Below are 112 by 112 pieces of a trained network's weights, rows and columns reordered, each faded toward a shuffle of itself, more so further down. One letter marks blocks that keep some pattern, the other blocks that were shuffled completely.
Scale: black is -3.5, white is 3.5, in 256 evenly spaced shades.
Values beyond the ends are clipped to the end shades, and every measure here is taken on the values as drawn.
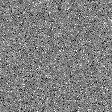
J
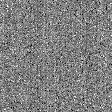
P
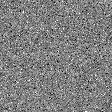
J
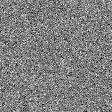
J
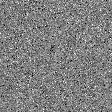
J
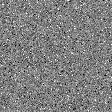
J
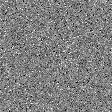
J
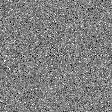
P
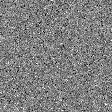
J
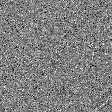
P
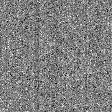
P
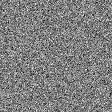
J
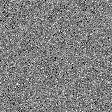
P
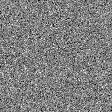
P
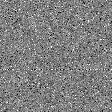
P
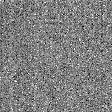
P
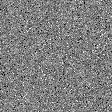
J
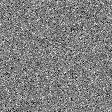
J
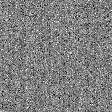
P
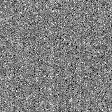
P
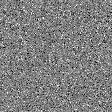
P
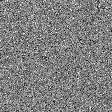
J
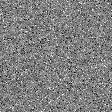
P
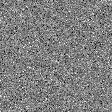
J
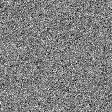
J
